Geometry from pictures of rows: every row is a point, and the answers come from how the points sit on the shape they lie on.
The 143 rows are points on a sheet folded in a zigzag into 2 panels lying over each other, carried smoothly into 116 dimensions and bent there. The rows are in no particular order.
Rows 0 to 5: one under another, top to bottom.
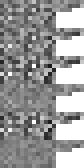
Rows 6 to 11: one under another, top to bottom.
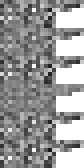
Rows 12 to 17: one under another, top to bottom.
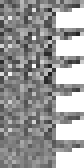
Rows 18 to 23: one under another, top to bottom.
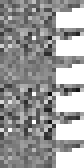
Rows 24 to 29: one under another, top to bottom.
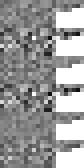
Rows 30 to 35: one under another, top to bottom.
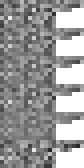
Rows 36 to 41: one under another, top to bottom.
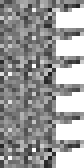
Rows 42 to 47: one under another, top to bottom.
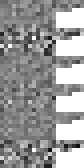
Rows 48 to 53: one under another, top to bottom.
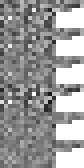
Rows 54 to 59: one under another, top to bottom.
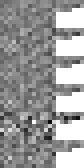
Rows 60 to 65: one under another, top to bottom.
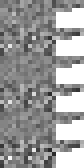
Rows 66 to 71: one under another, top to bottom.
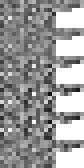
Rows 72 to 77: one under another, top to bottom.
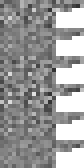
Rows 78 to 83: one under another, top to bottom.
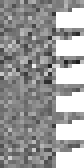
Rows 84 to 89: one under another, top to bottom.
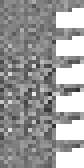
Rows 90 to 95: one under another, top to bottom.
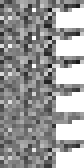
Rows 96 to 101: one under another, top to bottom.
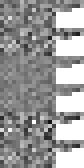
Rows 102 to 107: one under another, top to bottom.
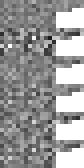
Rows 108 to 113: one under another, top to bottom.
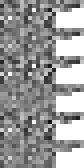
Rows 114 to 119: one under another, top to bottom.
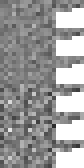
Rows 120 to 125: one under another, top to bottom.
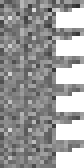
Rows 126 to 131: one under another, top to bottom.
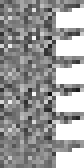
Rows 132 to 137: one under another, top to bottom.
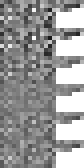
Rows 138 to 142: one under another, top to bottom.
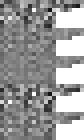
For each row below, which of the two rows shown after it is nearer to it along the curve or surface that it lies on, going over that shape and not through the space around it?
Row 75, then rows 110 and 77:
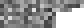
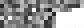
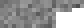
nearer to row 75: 110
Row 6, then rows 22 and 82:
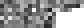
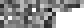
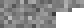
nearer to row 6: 22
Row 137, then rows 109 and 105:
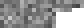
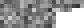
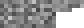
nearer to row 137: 109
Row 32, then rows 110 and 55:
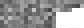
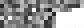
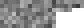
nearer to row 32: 110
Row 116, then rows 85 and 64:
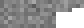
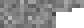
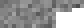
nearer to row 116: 64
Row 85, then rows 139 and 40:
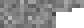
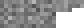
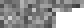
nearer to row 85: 40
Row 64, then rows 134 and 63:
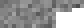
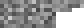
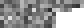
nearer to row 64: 134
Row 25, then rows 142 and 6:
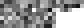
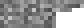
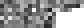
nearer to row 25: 6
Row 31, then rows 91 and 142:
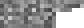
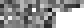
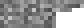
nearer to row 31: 142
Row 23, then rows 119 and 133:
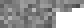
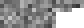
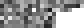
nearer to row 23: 133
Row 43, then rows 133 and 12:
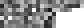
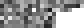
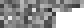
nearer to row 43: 133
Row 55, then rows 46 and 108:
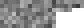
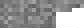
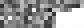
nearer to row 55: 108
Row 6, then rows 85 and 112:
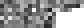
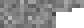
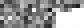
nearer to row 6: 112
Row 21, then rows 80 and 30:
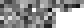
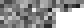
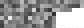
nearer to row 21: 80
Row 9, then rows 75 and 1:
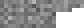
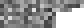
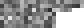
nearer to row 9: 75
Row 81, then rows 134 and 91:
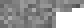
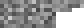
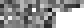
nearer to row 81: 134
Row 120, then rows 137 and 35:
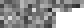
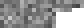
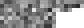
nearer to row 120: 137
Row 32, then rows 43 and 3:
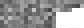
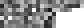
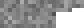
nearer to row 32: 43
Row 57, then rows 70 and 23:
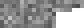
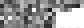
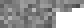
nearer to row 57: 70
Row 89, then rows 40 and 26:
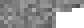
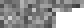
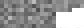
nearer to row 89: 26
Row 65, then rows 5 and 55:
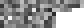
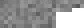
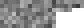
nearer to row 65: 55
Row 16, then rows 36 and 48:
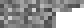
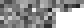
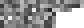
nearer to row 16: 36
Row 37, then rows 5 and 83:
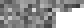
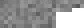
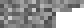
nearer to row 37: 83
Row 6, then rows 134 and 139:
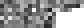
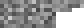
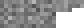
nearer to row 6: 134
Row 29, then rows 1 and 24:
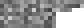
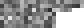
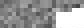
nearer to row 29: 24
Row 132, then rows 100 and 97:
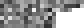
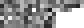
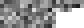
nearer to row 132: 100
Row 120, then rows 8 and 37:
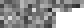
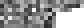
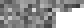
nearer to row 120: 8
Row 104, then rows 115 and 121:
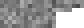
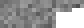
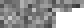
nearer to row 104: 121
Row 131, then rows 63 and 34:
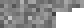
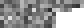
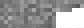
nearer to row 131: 63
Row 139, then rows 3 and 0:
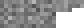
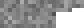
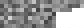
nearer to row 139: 0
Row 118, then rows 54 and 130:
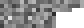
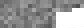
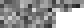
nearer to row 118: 130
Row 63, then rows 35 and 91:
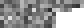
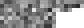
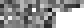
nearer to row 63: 91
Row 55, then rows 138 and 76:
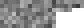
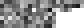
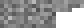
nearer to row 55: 138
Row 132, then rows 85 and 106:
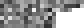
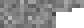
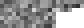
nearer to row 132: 106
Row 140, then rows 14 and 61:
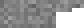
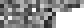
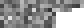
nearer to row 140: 14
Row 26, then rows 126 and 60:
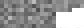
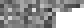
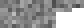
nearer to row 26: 126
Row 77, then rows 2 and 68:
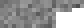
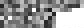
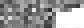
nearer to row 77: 68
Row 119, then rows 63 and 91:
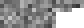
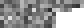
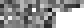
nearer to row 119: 63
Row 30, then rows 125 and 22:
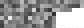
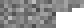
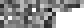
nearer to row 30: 22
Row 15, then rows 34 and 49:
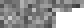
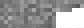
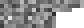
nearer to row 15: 49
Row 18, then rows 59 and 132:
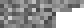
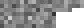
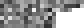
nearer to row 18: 132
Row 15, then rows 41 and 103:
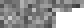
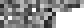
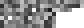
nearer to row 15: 103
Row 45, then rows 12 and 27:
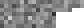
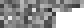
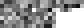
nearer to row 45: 12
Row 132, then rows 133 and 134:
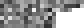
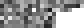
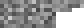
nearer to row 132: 133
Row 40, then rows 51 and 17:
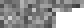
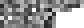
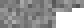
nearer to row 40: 17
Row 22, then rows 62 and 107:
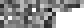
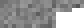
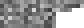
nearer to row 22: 107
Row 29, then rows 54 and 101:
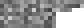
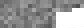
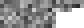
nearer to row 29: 54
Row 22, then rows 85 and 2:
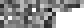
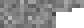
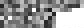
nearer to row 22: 2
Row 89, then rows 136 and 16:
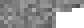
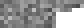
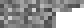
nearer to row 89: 136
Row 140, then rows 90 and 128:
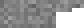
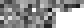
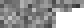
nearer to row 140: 90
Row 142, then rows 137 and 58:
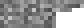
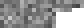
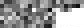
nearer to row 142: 58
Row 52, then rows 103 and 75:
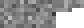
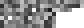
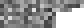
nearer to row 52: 103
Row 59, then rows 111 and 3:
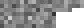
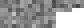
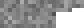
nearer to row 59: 3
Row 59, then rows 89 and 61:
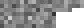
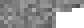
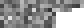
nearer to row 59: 61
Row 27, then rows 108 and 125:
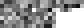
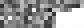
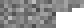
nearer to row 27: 108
